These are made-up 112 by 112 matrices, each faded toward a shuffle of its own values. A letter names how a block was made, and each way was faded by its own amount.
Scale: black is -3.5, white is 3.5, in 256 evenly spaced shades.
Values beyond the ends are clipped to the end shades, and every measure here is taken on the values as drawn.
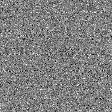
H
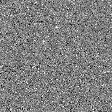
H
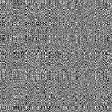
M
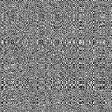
M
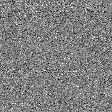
H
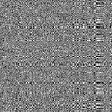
M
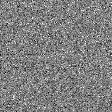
H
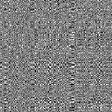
M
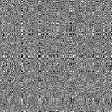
M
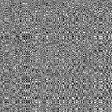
M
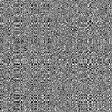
M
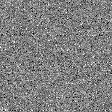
H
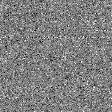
H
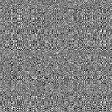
M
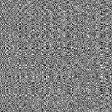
M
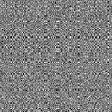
M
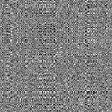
M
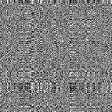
M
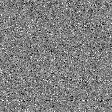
H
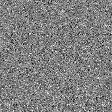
H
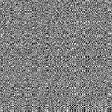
M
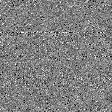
H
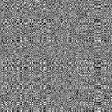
M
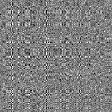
M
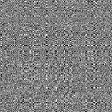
M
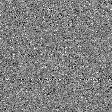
H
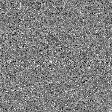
H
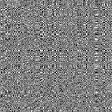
M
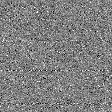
H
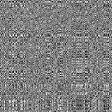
M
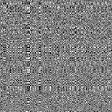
M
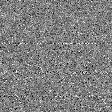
H
